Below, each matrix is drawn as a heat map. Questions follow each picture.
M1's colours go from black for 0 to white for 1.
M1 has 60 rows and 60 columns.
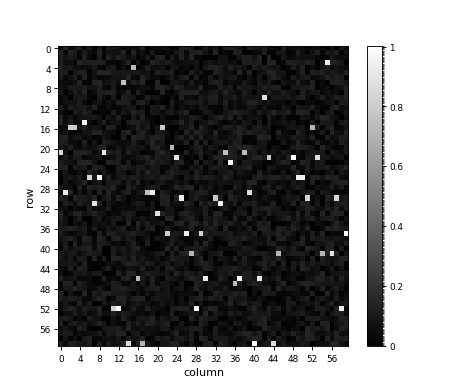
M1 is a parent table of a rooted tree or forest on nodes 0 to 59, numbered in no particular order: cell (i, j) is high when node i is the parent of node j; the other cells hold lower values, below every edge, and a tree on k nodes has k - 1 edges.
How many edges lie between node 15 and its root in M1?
1
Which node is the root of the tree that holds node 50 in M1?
46
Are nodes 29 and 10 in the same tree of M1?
no
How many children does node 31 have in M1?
2
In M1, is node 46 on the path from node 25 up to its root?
yes
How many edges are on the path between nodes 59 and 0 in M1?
5
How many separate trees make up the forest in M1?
5
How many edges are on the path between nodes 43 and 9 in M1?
6
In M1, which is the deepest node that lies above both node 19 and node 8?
37
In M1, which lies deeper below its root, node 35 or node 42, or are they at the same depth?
node 35
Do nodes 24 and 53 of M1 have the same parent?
yes
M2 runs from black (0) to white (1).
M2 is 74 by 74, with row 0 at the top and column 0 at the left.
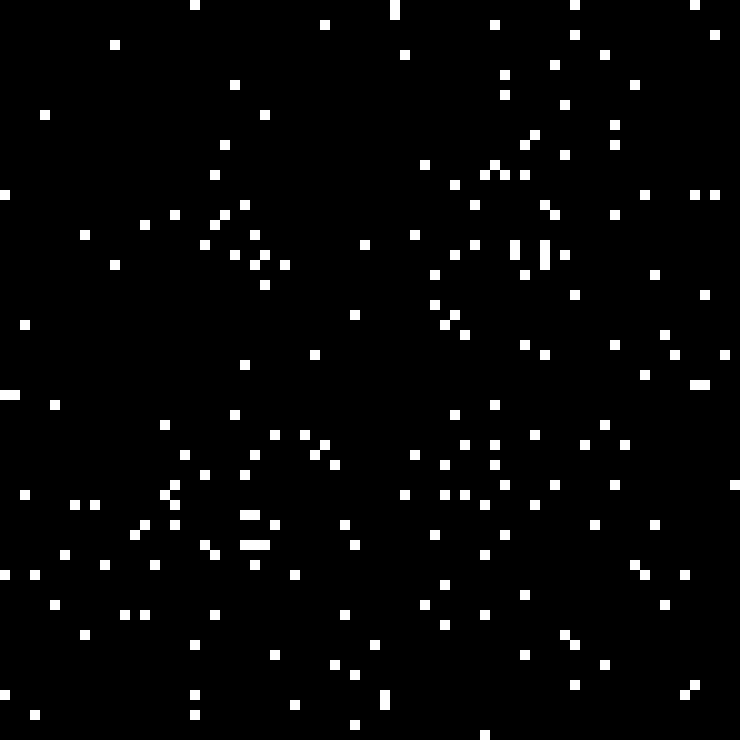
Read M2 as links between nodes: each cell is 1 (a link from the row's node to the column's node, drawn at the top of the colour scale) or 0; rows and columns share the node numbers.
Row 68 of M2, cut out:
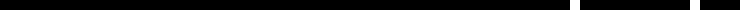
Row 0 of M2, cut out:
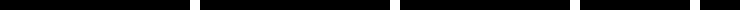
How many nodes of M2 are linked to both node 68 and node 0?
2
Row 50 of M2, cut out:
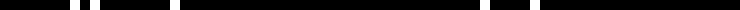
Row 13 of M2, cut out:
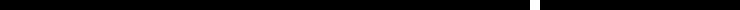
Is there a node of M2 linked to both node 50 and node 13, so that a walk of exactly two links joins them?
yes
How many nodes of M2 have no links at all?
0
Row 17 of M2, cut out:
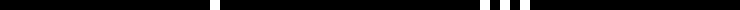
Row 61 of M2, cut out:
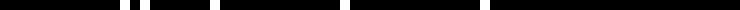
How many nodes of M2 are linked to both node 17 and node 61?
2
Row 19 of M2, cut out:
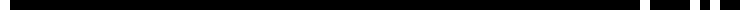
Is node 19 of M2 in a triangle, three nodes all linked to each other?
yes
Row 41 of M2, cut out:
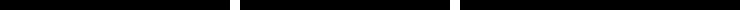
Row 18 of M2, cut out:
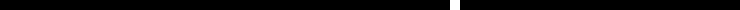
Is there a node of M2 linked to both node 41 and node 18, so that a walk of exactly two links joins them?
yes
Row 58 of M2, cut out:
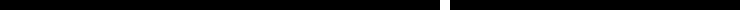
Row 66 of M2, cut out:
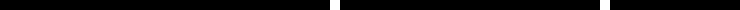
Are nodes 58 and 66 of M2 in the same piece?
yes
